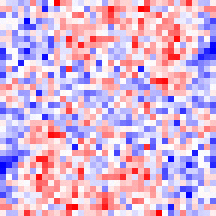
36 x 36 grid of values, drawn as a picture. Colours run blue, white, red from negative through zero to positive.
Overall the values sit about 50% of the way up the scale. It looks the same turned upside down. The histogram is bell-shaped. No overall slope runs across the table.
